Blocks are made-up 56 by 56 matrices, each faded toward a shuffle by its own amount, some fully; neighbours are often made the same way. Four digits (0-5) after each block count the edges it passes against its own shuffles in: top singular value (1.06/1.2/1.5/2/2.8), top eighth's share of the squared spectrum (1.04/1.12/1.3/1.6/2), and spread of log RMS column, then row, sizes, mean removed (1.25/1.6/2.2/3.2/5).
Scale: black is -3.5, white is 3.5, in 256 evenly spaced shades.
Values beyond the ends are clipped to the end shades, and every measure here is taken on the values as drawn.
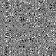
3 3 1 1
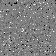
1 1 0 1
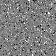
0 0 0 0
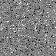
2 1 0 0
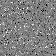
0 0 0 0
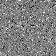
0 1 0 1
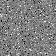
0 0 0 0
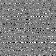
2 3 0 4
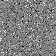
0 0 0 0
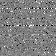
2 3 0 2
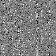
1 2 2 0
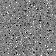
0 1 1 0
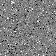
0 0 0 0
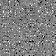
3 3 1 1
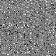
3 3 1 1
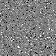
3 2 0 1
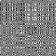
5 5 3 3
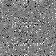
3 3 0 1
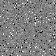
3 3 1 1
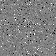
2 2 0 1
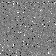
2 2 0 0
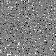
2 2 0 0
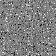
2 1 0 0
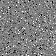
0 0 0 0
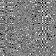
4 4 2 2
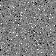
1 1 0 0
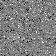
2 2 0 1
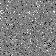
0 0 0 1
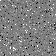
0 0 0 0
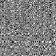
4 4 2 2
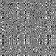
4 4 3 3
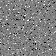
2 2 0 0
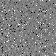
2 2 0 0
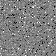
2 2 0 0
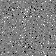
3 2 1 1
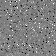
0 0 0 0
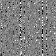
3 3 3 0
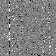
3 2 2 0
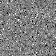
1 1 2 0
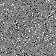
2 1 0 0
